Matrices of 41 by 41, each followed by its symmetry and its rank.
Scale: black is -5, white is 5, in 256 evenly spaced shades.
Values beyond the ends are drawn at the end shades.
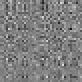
neither, rank five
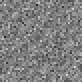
symmetric, full rank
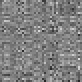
neither, rank five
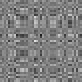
antisymmetric, rank two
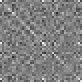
symmetric, rank five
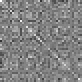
symmetric, rank five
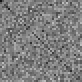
symmetric, full rank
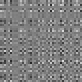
antisymmetric, rank two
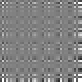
symmetric, rank one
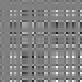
symmetric, rank one
